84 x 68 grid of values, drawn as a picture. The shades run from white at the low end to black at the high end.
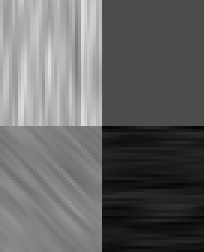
The table splits into 2 rows of 2 panels. Panel 1,1: low, streaked downward. Panel 1,2: high, flat. Panel 2,1: middling, slanting down to the right, faint in contrast. Panel 2,2: very high, streaked across, faint in contrast.
